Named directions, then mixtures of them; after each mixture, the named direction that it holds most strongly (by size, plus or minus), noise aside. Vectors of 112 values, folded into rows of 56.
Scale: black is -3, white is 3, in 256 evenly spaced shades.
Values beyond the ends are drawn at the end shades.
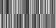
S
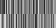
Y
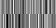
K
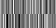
K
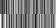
Y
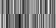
K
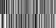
Y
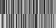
Y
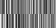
K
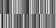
S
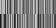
Y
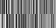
Y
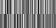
Y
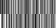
S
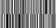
K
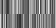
S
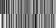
Y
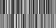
Y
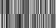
S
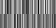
Y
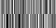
K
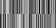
S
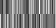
S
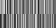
Y
